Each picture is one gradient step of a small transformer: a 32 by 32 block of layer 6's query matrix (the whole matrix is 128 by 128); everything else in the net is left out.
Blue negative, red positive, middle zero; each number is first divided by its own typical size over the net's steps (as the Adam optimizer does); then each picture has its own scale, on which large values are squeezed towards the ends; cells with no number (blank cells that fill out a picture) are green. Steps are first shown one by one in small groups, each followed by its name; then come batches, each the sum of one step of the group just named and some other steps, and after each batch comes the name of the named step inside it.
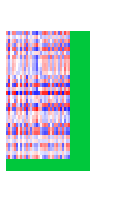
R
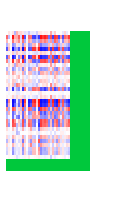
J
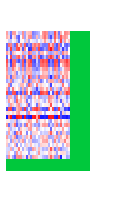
R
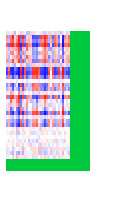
J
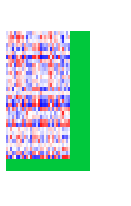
J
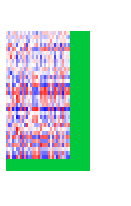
R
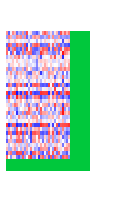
R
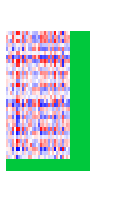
J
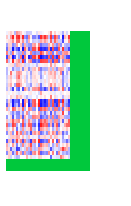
J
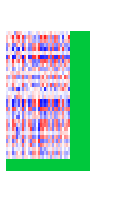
J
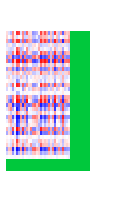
J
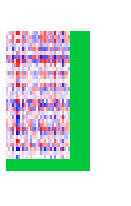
J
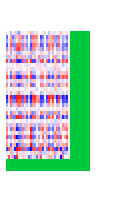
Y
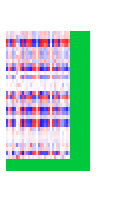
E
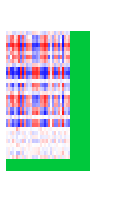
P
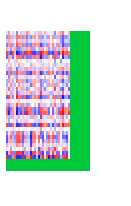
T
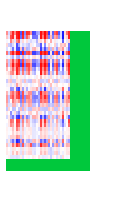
P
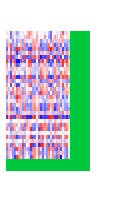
Y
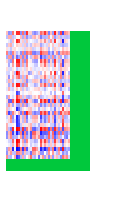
T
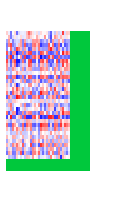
T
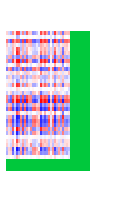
E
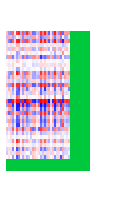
T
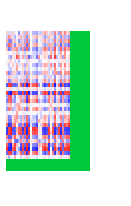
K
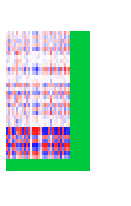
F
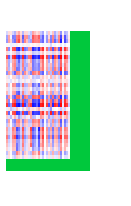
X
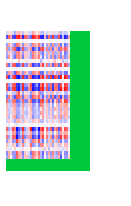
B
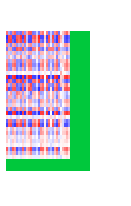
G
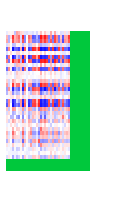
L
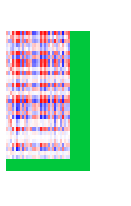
L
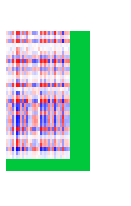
L
